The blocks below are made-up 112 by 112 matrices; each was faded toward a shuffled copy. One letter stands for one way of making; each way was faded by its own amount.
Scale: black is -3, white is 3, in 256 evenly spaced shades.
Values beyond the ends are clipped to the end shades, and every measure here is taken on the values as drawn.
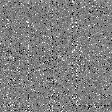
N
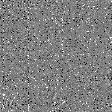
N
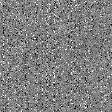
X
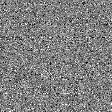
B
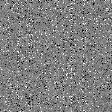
N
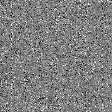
X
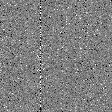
X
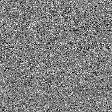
B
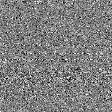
B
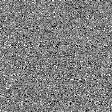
B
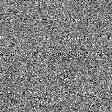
B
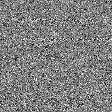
B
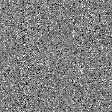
X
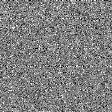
B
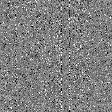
X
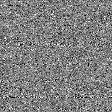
B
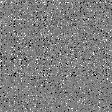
N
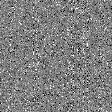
X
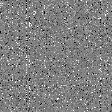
N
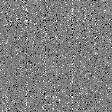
N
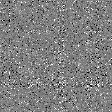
N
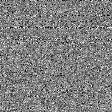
B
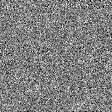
B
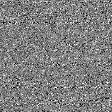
B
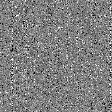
X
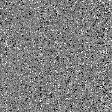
X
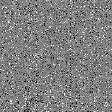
N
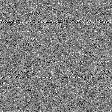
B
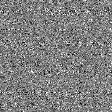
B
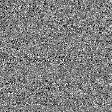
B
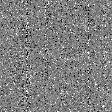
X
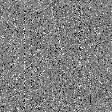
X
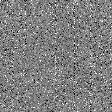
X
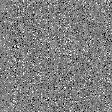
X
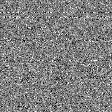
B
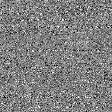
B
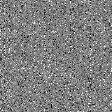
X
